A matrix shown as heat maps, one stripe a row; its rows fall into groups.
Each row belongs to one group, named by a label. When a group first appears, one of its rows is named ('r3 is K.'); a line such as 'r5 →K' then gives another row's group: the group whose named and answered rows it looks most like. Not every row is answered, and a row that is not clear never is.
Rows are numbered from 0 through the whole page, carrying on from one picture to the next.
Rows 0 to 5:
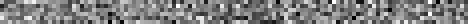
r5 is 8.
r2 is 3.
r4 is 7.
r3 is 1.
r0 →1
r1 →3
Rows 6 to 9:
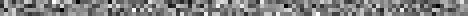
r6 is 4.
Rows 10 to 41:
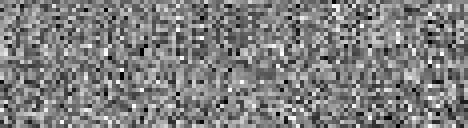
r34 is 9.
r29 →8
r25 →7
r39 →3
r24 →1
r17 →1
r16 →7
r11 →1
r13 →1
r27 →3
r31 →9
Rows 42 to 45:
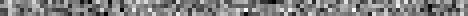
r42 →8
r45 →3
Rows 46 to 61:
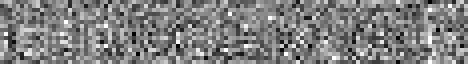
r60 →1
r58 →4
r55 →9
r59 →7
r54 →7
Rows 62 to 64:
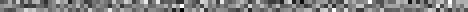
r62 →8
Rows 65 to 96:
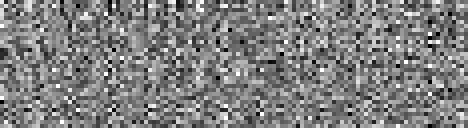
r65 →7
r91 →4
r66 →4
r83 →8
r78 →3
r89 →4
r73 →1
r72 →3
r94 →3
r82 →4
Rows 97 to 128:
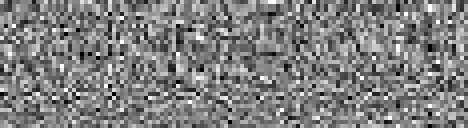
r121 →4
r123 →9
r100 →8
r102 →1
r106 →7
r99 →9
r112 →1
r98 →9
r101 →3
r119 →4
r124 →3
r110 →8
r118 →8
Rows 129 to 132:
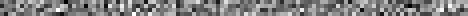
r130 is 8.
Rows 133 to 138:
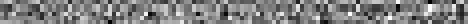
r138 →1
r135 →9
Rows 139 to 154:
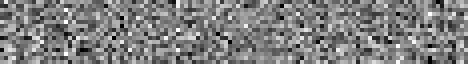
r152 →4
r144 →4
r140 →3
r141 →4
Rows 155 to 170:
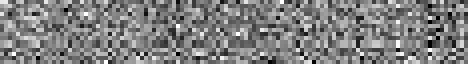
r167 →9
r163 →8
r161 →8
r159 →1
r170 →8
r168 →7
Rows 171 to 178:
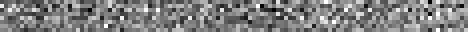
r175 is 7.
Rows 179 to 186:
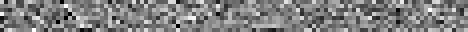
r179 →7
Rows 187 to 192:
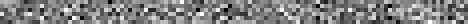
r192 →9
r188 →3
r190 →7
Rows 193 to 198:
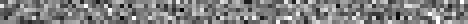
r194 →8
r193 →3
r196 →9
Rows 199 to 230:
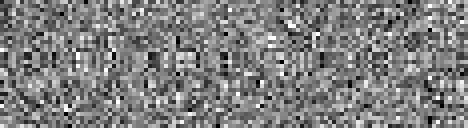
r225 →4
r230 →4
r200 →9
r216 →8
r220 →4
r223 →1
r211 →4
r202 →7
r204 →3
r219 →4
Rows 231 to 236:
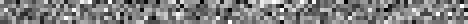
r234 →1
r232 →3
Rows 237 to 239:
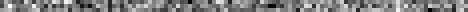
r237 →4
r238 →8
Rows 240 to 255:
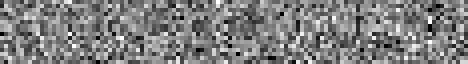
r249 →3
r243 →3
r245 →1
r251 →3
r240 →4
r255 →3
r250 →9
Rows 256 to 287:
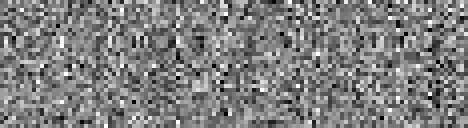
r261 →9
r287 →8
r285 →7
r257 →3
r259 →3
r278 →7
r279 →1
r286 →8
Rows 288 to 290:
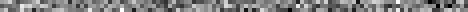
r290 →7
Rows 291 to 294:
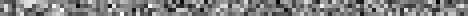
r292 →4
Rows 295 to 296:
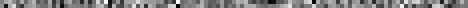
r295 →8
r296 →7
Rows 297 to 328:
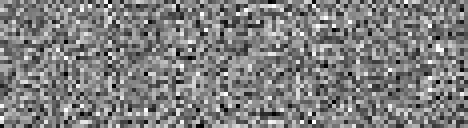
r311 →4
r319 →9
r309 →7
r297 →8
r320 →3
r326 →4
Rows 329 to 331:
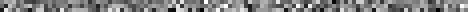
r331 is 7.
